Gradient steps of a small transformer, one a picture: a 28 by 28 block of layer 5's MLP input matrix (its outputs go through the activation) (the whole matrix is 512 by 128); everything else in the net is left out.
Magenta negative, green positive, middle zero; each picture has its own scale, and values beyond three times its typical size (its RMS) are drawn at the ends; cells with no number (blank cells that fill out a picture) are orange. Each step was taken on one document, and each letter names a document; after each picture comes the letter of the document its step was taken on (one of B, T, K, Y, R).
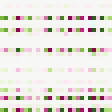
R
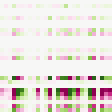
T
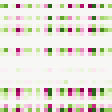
R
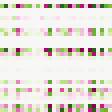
R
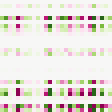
R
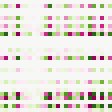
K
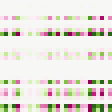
K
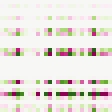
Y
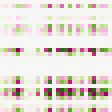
Y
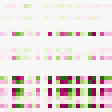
T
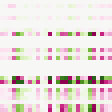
T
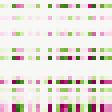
T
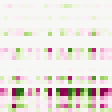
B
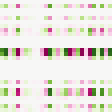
K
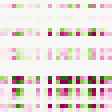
T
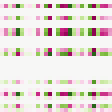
Y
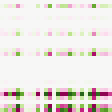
Y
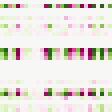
K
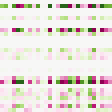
B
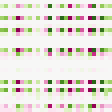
R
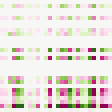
B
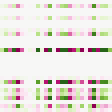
Y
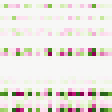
B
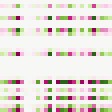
Y
